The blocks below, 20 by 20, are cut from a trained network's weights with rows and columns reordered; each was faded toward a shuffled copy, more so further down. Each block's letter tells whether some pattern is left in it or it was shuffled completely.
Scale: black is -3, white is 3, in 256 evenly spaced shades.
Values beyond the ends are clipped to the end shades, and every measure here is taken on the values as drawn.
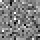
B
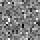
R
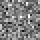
R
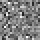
B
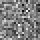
B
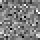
R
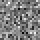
R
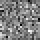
B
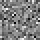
R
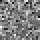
R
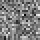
B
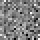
R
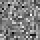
R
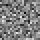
R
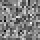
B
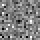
B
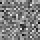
B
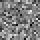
R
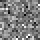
R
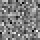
R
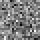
R
